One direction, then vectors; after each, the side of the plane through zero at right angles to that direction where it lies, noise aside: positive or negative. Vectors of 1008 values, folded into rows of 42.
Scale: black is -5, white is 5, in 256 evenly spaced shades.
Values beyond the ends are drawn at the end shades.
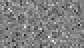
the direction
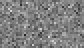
positive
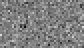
negative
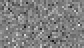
negative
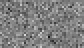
negative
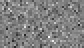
positive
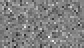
positive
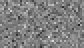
positive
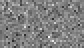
positive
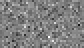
positive
